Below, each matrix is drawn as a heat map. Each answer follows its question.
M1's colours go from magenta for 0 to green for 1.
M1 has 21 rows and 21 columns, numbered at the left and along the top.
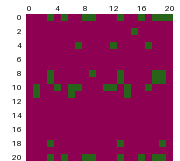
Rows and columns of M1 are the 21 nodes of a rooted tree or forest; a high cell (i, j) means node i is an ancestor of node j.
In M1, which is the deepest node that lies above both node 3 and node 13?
18
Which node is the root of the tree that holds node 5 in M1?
0
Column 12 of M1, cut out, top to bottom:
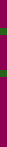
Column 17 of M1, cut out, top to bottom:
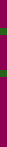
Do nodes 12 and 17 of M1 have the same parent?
yes
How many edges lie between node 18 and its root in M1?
4
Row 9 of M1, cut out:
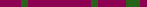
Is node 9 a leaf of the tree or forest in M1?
no
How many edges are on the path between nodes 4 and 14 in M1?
3
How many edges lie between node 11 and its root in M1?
1
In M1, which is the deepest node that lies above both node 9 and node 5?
20
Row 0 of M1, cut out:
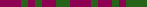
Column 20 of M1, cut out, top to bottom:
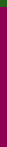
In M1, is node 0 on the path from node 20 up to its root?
yes
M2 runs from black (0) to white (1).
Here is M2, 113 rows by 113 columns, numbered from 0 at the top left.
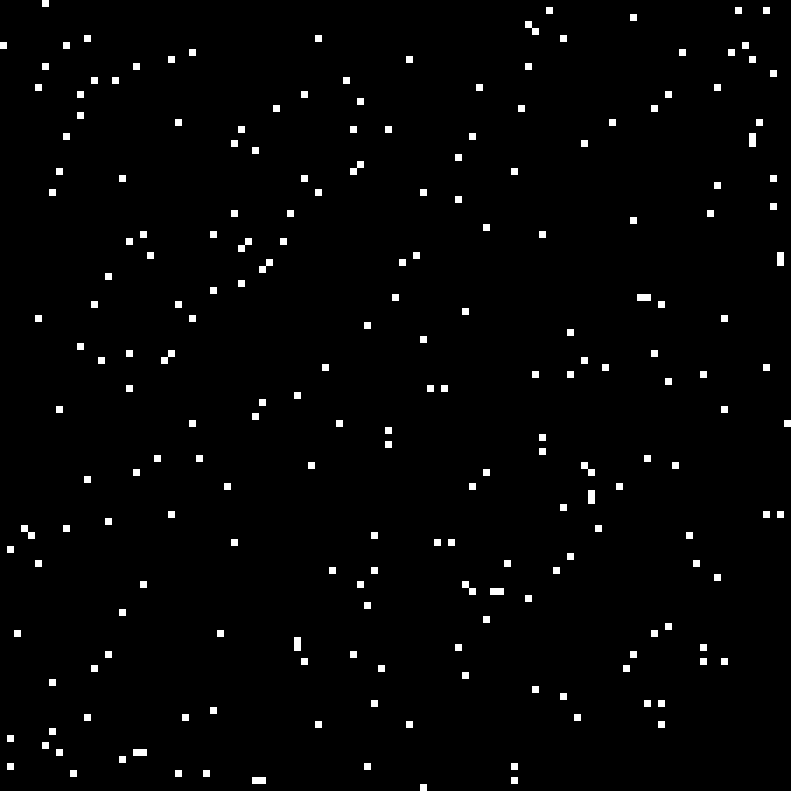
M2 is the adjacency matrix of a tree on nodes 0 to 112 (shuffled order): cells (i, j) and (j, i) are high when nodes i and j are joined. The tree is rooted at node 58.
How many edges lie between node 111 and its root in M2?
4
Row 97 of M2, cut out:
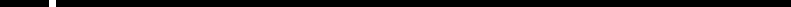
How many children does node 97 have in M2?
0
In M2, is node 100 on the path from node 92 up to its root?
yes
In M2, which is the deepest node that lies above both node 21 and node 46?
73
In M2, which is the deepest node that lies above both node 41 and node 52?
8
